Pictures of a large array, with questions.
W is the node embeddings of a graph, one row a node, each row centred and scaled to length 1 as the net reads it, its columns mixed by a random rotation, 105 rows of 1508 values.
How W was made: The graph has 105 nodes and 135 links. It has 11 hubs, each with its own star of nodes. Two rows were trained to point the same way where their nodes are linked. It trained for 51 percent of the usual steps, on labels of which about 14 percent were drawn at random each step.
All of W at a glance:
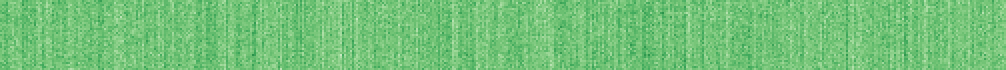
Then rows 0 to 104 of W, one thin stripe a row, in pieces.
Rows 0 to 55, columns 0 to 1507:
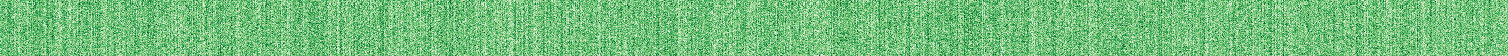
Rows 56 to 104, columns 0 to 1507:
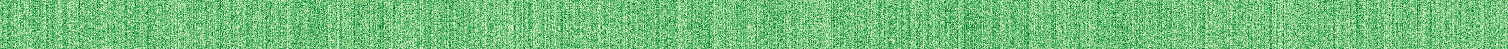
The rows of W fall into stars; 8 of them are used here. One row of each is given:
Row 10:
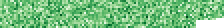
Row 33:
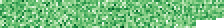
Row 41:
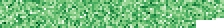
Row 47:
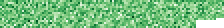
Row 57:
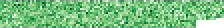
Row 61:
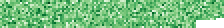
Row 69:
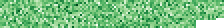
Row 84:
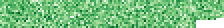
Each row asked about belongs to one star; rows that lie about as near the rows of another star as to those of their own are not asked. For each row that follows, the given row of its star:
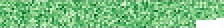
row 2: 33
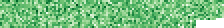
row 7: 69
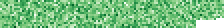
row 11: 84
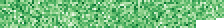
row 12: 69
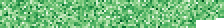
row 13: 41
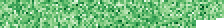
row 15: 69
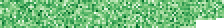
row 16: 33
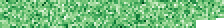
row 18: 84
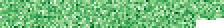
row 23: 84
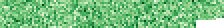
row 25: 84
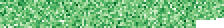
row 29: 47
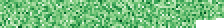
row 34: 69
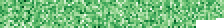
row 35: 47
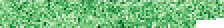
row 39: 69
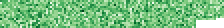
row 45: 33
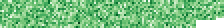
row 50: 61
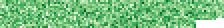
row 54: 84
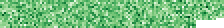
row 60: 69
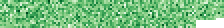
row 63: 61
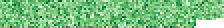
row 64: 41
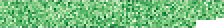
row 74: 41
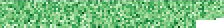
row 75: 47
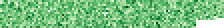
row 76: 41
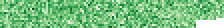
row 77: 57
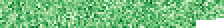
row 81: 41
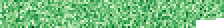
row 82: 10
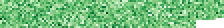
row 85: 41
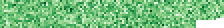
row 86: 57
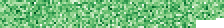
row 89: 61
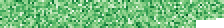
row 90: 33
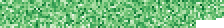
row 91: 47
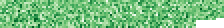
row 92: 10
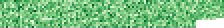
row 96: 10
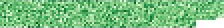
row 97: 33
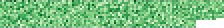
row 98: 33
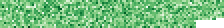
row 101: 47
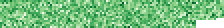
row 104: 84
